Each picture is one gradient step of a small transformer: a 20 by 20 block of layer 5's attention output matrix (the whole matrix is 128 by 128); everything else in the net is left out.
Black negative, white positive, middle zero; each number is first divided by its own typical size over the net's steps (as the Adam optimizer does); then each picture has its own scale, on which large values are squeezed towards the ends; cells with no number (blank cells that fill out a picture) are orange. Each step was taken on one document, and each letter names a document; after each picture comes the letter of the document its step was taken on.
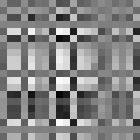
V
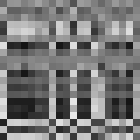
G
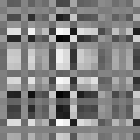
V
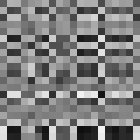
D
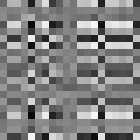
D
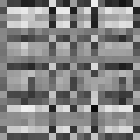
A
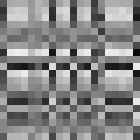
A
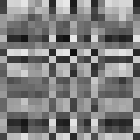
A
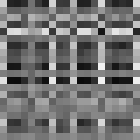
G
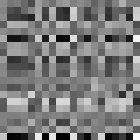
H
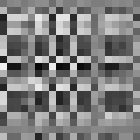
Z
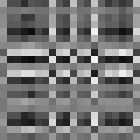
A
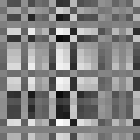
V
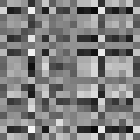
D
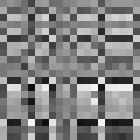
D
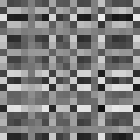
G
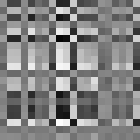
V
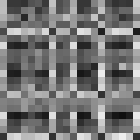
G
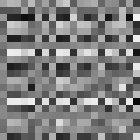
H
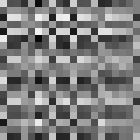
Z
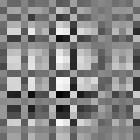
V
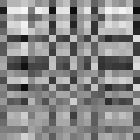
A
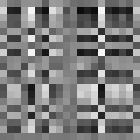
D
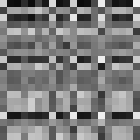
G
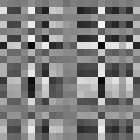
D
